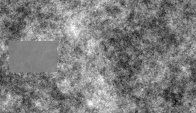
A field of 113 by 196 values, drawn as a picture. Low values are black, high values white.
The values follow a bell shape. No regular stripes run through it. Neither half mirrors the other. The middle left is the smoothest part. An odd patch, calmer than its surroundings, sits in the middle left. No single row or column stands out from its neighbours.
